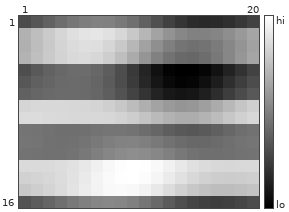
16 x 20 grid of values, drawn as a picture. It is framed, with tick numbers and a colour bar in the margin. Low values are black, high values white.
The ninth with the highest average is the bottom middle. Horizontal stripes repeat 3 times down the table. No lone cell stands out from its neighbours.
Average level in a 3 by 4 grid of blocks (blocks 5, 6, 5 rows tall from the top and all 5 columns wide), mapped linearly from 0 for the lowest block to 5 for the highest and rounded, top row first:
3 3 0 0
2 2 0 1
4 5 4 3
